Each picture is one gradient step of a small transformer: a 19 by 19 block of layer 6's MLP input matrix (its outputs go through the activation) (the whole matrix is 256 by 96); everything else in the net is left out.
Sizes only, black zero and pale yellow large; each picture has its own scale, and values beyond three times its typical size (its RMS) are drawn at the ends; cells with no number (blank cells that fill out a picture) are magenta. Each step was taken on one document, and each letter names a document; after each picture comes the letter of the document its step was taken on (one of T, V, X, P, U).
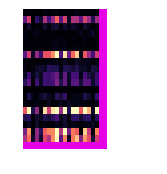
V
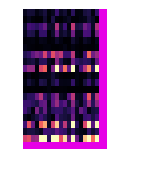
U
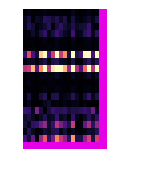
U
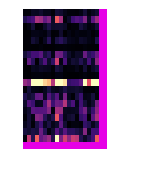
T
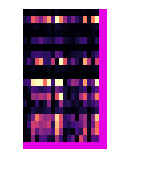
T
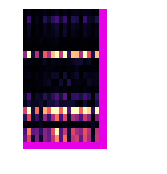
V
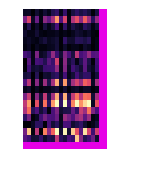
V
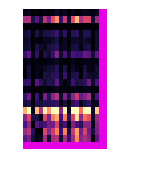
V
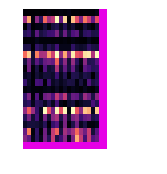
V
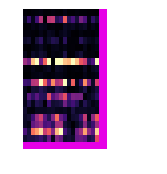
T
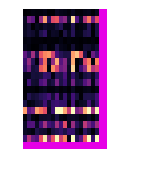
U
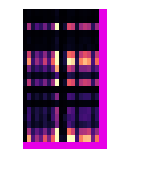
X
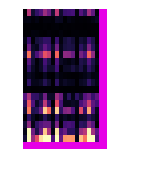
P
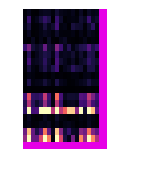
P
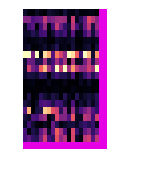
U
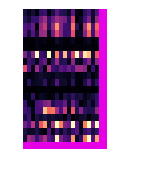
U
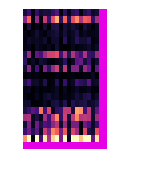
V
